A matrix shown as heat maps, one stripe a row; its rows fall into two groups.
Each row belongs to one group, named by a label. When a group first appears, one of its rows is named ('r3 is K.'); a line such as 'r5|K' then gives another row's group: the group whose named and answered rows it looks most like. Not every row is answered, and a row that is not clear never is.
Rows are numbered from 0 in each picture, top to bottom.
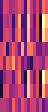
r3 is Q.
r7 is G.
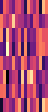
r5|Q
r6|Q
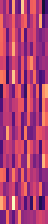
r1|G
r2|Q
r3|Q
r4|Q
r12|Q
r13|G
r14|Q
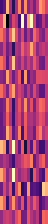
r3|Q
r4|Q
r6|Q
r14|Q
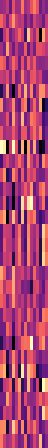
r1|Q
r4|Q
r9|G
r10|Q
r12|Q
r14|Q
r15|Q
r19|Q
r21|Q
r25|Q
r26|Q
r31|G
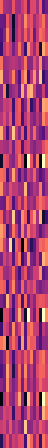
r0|G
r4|G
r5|G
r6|Q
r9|Q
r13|G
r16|Q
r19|G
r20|Q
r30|G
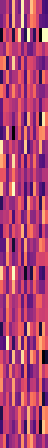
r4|Q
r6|Q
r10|G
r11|Q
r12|Q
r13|Q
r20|Q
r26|G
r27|G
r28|G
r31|Q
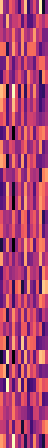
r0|G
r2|G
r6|Q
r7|Q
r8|Q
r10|G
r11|Q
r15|G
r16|G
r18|G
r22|Q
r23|G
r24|Q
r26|Q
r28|G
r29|Q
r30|G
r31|Q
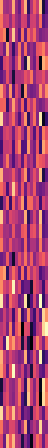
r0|G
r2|Q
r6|G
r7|Q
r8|G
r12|G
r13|Q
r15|G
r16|G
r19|Q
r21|G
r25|G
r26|Q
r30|G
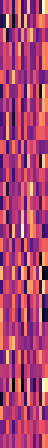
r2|Q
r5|Q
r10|Q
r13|Q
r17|G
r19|G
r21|G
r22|G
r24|Q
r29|G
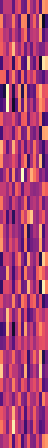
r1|G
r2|G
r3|Q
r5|Q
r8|G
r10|Q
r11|G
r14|G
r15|Q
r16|G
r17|G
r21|G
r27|G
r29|Q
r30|Q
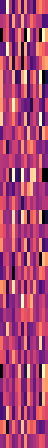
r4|G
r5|G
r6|G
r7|Q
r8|G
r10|Q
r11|G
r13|Q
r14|Q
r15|G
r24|G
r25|Q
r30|Q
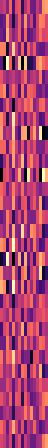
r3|Q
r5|G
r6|Q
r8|Q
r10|Q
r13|Q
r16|G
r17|Q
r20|Q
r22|G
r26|G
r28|G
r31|G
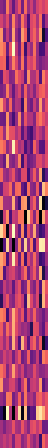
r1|G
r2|G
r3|Q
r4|Q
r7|G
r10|Q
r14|G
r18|Q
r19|G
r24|G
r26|Q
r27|G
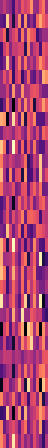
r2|Q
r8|Q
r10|Q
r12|G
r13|G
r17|Q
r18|G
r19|Q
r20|Q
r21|G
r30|G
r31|Q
